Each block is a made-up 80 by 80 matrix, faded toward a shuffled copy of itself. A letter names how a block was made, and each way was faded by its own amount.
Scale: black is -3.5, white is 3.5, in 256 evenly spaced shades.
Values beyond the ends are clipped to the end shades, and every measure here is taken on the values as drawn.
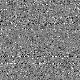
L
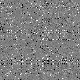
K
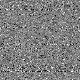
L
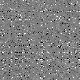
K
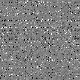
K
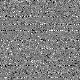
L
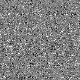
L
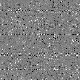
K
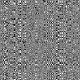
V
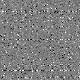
K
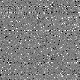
K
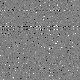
K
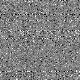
L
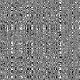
V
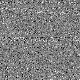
L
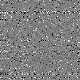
K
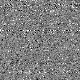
L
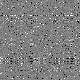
K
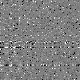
K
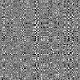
V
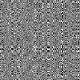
V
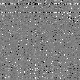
K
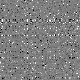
K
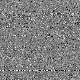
L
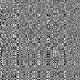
V
